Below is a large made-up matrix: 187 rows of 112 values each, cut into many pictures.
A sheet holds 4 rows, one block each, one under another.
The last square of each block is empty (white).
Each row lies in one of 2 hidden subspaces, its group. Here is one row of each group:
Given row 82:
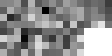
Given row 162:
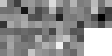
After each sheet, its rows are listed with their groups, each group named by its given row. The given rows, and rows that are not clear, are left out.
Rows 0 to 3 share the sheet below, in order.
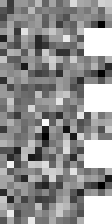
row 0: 82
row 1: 162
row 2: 82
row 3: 162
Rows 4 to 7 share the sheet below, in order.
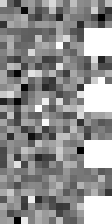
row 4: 162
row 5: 82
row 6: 82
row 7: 82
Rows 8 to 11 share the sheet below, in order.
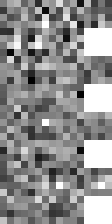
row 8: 82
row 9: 82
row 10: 82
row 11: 162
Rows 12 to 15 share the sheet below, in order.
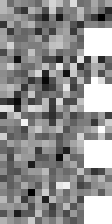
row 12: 162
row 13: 82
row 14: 162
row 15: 162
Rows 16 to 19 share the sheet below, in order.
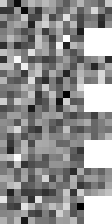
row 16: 162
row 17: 162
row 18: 82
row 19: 82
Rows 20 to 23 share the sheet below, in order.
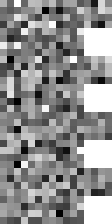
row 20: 82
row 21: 82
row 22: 82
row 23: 82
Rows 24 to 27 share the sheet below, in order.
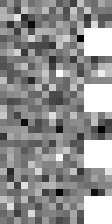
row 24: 82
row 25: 162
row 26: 162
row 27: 82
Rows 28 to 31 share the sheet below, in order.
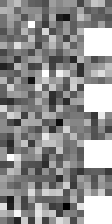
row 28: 162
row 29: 162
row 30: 82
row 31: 82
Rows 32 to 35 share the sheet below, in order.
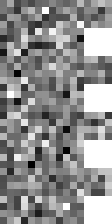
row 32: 82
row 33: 82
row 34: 162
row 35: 82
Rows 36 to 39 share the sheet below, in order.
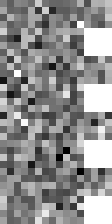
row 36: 82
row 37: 82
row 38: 162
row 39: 82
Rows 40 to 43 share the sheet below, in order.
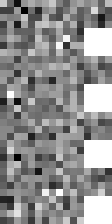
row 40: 162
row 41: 82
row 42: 82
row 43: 82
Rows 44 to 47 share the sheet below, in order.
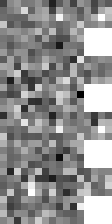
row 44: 162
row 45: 82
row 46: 162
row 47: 82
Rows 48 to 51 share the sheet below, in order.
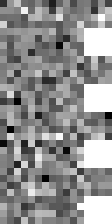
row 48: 162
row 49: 82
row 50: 82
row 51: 82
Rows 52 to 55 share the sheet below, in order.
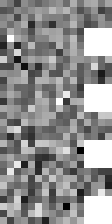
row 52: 82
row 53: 162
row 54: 82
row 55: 82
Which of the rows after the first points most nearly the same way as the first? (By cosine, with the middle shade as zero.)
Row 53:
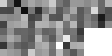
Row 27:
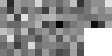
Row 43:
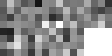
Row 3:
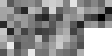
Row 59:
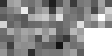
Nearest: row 3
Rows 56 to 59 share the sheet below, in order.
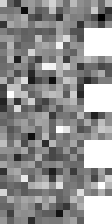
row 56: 162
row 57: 82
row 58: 162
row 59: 162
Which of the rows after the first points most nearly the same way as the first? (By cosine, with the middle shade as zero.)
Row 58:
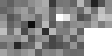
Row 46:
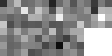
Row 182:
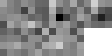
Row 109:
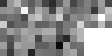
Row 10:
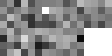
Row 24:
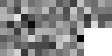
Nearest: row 46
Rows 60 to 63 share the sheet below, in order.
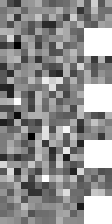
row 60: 82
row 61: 82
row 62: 162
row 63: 82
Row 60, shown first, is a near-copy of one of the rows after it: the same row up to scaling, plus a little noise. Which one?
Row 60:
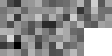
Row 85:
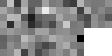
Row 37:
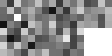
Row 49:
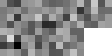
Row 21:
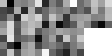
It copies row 49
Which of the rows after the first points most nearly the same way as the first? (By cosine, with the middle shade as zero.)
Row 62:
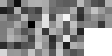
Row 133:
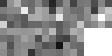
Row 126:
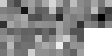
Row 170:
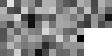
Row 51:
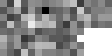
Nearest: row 126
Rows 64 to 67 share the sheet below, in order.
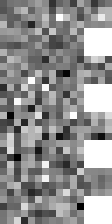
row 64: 162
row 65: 162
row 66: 82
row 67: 82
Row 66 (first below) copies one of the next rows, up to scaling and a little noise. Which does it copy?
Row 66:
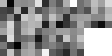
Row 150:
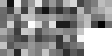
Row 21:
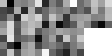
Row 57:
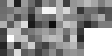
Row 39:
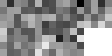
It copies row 21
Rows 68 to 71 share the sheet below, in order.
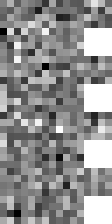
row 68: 162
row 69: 82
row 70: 162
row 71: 82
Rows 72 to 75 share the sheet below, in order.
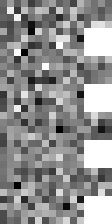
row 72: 82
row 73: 82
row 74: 162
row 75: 82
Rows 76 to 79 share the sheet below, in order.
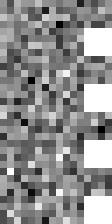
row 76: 82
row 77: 162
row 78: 162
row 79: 82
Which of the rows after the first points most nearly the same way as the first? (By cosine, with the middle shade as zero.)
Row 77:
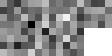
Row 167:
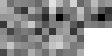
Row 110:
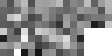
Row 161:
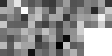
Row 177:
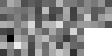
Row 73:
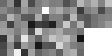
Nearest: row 73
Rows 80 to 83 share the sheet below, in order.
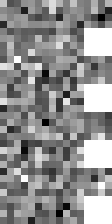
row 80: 162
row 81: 162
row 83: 162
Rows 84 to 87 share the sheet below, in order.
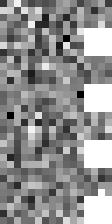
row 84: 162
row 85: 82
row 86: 82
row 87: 82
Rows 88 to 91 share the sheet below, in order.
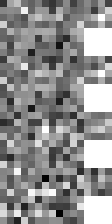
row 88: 162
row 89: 162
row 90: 162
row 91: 82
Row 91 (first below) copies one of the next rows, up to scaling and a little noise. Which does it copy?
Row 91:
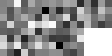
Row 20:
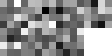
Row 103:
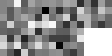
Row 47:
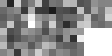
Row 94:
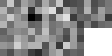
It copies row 103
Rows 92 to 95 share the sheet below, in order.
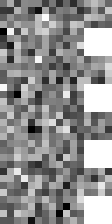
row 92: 162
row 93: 82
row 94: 82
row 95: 162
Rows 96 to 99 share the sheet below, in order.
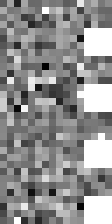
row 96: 82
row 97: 82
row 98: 82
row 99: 82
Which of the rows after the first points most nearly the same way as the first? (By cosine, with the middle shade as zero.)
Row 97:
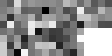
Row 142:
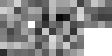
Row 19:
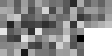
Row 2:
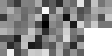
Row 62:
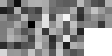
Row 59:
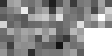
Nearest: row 142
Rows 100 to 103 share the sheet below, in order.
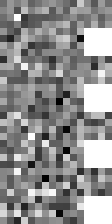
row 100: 82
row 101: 162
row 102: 162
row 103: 82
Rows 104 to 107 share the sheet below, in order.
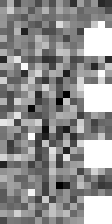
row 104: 82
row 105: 162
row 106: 162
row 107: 162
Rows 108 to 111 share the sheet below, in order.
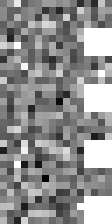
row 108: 82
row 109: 162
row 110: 82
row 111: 82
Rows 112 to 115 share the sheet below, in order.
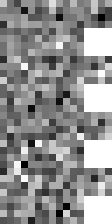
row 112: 162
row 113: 162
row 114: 82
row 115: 162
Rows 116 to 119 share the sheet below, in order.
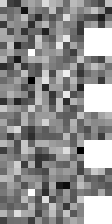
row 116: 162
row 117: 162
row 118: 82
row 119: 162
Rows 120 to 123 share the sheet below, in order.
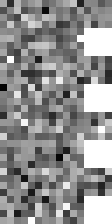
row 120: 82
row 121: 82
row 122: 162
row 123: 162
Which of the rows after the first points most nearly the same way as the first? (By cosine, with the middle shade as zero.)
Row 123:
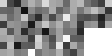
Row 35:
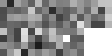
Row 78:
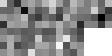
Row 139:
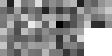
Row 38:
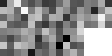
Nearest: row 78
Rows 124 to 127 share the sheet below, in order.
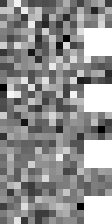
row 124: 162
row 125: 82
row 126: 162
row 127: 82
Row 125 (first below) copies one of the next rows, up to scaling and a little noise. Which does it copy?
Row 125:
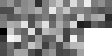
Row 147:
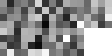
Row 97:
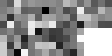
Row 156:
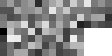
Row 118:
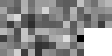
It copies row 156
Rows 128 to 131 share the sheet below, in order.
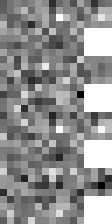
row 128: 162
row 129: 82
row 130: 162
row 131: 162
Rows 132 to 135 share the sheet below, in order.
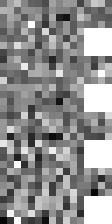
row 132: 162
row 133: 162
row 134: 82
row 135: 82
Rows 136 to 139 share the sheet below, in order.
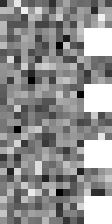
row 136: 162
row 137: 82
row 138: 82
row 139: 82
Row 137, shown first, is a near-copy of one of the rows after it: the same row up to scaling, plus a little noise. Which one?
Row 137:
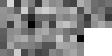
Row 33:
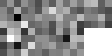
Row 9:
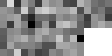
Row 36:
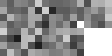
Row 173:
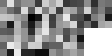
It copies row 9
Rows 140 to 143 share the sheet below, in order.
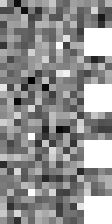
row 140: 162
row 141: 162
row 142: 162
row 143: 82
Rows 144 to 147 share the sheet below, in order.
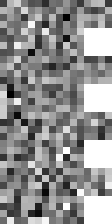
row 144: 162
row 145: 82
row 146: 162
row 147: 82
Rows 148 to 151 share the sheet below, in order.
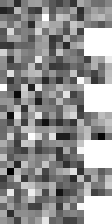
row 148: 162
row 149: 82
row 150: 82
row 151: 82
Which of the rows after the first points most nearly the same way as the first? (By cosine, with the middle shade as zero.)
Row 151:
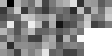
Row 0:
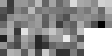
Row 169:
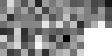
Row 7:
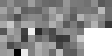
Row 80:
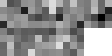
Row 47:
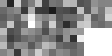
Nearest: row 47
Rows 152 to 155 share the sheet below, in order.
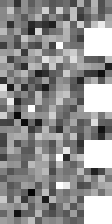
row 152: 82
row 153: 162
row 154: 162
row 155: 162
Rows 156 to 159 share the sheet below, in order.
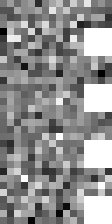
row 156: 82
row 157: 162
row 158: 82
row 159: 162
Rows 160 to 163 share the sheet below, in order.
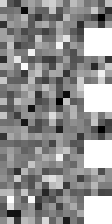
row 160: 162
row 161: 162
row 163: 82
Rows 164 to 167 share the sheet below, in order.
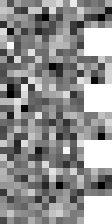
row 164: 162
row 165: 82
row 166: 82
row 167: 162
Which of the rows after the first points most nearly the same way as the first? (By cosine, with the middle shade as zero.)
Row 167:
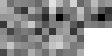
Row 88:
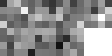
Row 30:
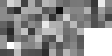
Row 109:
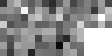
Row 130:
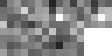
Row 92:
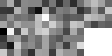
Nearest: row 30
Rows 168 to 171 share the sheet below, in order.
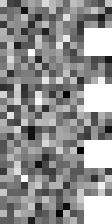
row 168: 162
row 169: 82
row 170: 82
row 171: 162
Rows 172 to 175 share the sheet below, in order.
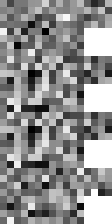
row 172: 162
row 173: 82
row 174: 82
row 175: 82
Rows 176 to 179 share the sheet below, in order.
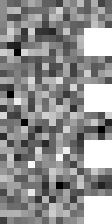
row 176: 82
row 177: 82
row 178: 162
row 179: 162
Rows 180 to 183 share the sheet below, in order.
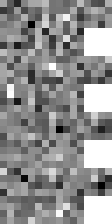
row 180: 162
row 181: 82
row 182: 162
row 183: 162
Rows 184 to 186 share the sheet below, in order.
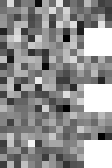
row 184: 82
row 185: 82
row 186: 82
